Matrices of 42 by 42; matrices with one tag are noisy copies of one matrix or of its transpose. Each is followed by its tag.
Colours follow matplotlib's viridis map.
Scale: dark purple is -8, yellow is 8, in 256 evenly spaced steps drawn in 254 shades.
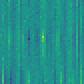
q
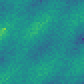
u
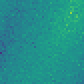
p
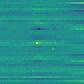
q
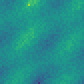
u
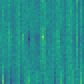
q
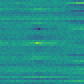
q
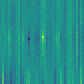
q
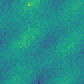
u
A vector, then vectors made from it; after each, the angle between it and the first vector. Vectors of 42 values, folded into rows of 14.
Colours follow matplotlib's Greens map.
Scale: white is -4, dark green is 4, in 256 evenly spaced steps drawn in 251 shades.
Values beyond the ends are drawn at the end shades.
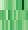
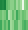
nearly opposite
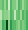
orthogonal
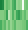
nearly opposite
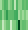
orthogonal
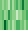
partly aligned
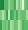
nearly opposite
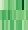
nearly parallel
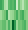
partly opposed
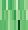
orthogonal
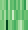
orthogonal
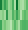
partly opposed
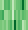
partly aligned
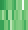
nearly opposite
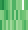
nearly opposite
